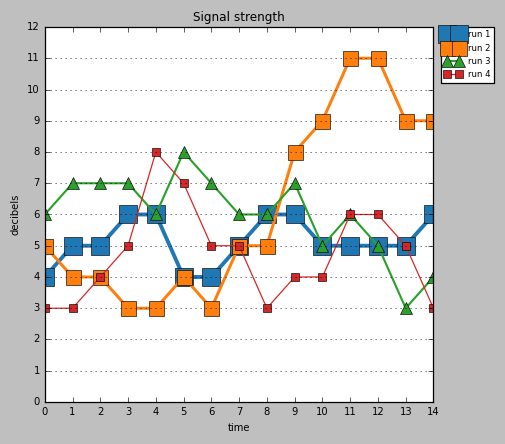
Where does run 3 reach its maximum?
5
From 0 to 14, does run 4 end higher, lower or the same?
the same
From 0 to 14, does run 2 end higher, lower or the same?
higher
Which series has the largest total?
run 2
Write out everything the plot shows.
Title: Signal strength
x-axis: time, ticks 0 1 2 3 4 5 6 7 8 9 10 11 12 13 14
y-axis: decibels, ticks 0 1 2 3 4 5 6 7 8 9 10 11 12
Legend: run 1, run 2, run 3, run 4
Values:
run 1: 4 5 5 6 6 4 4 5 6 6 5 5 5 5 6
run 2: 5 4 4 3 3 4 3 5 5 8 9 11 11 9 9
run 3: 6 7 7 7 6 8 7 6 6 7 5 6 5 3 4
run 4: 3 3 4 5 8 7 5 5 3 4 4 6 6 5 3
